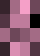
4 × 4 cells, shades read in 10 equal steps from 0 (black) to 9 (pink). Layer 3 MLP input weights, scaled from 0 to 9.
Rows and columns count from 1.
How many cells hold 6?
3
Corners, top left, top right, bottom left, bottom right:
2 4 2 3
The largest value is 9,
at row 1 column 3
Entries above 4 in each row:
2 2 3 2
